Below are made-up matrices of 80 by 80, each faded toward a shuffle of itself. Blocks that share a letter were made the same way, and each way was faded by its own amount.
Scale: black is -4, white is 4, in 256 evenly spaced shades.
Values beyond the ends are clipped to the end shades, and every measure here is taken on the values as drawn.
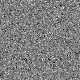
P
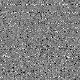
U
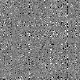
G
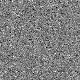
P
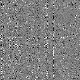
G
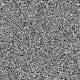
P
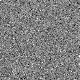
P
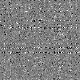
G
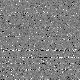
U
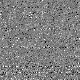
U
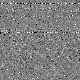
U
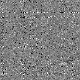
G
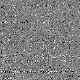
G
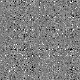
G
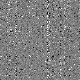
G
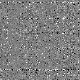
G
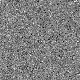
P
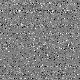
U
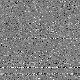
U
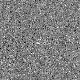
P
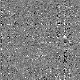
G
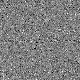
P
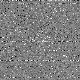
U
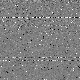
U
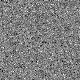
P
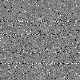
U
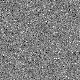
P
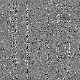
G
